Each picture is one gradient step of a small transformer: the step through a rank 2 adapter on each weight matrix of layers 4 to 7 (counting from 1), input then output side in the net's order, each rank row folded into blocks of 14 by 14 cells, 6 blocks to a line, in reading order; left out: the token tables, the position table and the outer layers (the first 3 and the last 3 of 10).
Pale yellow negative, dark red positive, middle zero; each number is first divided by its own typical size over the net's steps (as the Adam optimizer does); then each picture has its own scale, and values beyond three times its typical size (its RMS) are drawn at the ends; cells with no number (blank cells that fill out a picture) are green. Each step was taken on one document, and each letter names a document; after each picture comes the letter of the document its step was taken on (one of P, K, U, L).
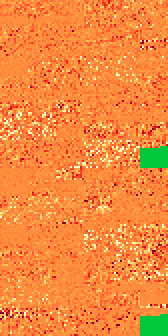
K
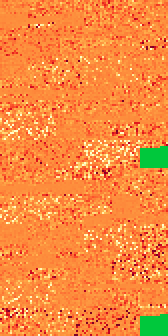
K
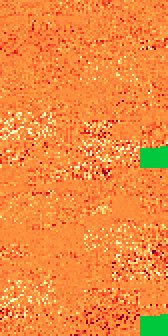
K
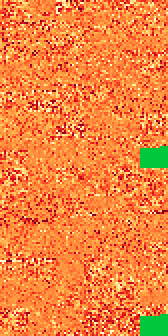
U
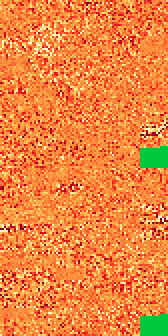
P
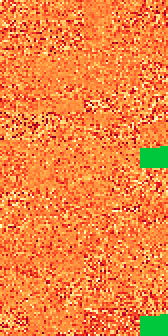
U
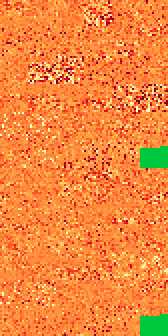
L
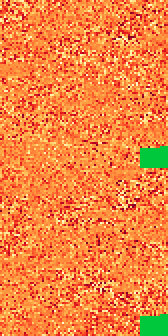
U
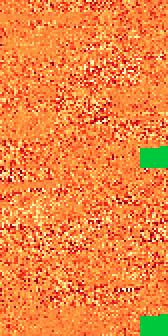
P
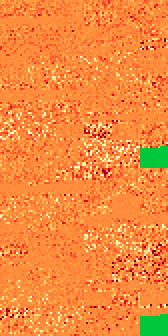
K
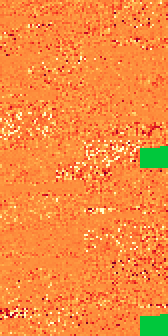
K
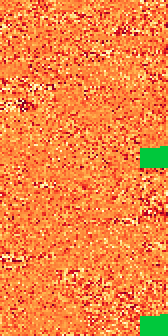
U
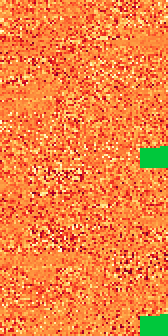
P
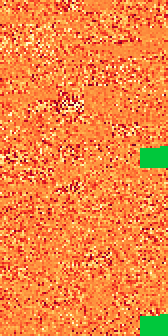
P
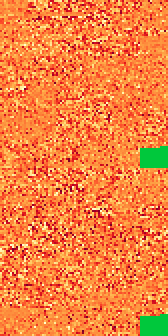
P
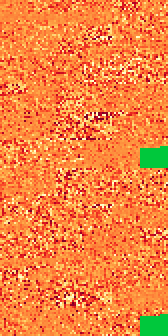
P
